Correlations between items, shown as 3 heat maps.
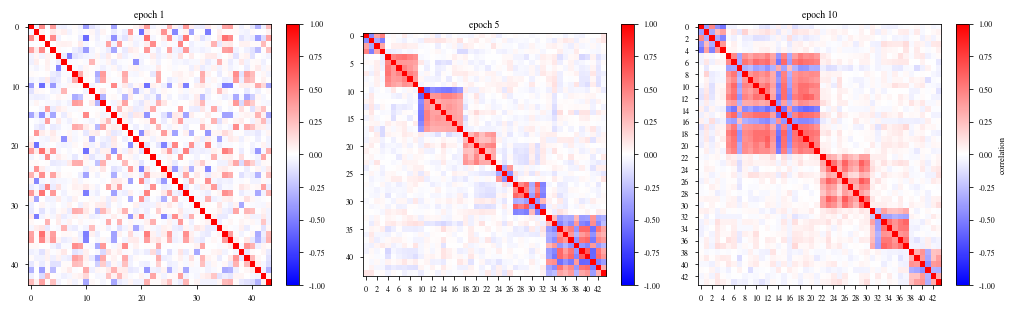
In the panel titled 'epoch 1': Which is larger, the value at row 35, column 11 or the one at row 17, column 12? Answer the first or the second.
the first
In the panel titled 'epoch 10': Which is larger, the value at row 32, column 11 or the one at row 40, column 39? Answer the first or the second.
the second
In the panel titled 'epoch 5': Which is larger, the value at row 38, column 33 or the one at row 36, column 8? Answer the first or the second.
the first
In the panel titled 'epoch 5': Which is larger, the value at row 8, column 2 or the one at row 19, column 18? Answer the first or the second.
the second
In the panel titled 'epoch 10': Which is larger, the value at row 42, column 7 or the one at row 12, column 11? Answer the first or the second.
the second
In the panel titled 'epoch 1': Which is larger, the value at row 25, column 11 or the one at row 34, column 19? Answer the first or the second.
the first
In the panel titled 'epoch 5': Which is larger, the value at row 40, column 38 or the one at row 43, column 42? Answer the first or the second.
the second
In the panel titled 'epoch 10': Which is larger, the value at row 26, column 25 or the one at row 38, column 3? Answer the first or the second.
the first
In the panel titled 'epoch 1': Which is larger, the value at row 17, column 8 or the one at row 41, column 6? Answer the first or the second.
the first
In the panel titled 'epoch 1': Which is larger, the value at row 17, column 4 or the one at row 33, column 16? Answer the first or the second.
the second
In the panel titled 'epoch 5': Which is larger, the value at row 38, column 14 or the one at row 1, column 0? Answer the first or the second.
the first
